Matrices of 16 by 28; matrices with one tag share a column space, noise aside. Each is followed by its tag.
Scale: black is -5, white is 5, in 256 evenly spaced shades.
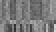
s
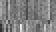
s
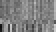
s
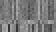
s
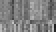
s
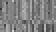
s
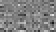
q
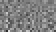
q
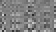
q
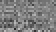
q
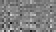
q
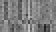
s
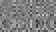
q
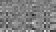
q
